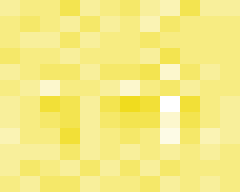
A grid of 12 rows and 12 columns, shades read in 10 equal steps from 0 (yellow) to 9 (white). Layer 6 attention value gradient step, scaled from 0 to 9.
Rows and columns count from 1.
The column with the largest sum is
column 9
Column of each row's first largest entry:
9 8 2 4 9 3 9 9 9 1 1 2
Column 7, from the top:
3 4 4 4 3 7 0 2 3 5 3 4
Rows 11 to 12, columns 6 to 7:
5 3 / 4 4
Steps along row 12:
up down same up down same down up down up down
